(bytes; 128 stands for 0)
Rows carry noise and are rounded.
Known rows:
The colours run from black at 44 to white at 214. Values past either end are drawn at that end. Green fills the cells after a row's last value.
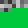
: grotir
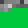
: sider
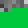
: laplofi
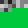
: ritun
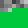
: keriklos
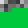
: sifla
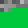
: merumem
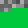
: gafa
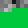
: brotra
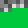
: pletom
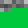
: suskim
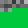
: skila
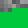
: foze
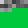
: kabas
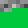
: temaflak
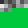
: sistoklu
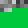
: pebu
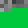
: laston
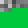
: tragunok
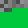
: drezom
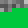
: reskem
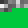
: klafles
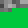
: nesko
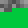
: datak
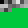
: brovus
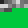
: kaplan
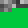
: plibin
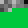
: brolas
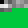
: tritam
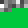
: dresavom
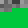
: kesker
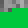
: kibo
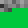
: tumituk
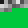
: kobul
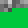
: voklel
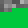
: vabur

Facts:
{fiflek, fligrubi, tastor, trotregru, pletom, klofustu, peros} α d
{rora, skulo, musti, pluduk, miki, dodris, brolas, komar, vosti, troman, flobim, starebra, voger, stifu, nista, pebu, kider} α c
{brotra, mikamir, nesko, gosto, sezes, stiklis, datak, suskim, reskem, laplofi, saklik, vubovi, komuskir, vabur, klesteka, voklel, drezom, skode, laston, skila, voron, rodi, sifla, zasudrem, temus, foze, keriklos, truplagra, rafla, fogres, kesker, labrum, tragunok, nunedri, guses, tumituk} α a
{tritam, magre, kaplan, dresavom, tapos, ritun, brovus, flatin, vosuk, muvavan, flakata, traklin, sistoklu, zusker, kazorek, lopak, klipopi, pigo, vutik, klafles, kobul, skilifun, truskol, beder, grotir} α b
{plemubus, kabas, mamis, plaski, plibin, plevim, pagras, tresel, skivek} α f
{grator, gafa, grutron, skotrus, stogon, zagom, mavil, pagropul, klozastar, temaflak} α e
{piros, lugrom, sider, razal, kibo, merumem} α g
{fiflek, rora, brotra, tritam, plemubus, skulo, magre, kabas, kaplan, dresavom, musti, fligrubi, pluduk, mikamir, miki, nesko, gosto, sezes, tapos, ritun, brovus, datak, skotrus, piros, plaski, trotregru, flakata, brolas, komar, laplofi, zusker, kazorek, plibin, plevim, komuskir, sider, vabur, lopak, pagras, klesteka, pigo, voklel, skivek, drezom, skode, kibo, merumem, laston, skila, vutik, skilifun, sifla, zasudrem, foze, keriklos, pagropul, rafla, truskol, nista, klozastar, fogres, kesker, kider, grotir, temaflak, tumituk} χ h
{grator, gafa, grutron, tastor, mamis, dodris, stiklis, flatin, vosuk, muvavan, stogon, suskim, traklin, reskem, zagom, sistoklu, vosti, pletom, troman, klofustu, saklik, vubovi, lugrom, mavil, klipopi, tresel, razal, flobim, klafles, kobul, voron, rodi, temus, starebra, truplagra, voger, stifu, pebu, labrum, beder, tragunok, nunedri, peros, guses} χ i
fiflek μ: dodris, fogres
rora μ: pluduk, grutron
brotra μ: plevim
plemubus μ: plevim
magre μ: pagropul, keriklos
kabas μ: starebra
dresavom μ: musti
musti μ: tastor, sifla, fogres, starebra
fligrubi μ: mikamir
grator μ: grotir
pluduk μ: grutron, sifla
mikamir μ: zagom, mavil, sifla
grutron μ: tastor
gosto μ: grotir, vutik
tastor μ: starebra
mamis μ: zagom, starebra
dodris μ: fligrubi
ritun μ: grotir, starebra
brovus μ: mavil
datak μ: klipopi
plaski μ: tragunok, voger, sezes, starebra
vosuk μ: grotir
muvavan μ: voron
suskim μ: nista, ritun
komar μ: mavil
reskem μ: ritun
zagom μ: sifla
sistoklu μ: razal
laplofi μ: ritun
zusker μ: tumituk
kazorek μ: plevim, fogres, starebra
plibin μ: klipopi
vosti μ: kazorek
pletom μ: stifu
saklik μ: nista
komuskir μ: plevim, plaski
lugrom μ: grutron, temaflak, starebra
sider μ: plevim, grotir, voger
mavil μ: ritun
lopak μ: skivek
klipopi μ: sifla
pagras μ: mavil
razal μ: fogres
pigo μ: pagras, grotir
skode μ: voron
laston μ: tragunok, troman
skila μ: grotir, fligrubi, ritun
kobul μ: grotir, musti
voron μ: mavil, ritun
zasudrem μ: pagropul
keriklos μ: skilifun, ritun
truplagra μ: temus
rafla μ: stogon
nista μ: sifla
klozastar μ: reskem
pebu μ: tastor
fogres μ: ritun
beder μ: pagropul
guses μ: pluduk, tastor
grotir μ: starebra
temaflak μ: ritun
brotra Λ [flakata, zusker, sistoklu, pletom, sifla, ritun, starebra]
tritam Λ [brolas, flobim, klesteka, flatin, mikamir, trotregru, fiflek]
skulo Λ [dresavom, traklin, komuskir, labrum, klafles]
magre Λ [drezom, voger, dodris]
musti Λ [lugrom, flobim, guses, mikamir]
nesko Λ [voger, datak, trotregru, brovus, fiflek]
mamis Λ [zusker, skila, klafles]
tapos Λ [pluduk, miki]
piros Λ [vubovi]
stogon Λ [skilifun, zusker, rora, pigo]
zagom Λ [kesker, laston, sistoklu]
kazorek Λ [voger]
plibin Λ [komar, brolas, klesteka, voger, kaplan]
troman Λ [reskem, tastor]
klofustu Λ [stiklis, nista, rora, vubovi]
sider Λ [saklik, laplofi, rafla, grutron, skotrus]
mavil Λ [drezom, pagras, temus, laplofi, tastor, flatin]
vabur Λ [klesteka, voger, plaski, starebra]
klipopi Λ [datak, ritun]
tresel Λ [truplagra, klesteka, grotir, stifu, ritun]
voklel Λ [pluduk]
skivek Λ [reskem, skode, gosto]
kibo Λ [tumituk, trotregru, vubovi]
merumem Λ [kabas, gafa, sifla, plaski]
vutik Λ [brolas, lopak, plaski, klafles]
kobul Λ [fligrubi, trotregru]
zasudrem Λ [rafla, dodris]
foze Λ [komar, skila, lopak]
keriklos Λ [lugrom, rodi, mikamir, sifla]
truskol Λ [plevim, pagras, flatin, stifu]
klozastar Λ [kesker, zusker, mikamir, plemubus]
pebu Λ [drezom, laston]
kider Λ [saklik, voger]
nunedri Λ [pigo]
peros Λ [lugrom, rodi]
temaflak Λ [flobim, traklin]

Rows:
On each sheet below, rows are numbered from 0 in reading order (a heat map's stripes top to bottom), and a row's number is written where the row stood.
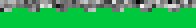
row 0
skulo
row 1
trotregru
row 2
pagras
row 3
vosti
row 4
voger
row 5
tapos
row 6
kazorek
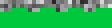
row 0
fogres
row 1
miki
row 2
kider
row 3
skilifun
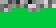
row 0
zagom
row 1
beder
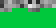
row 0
zasudrem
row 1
klipopi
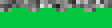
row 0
mikamir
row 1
fiflek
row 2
tresel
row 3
tastor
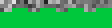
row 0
troman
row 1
skivek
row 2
grutron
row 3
lugrom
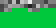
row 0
mavil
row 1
plevim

